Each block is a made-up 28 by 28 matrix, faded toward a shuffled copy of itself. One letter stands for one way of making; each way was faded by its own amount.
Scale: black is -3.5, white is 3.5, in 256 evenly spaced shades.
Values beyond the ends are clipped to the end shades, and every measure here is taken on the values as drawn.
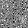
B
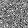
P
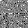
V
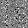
B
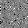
V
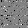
V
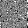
B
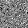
P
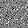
V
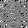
V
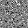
B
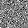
P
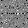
V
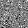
B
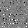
V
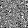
P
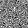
P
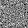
P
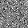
P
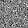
P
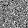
P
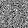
P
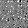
V
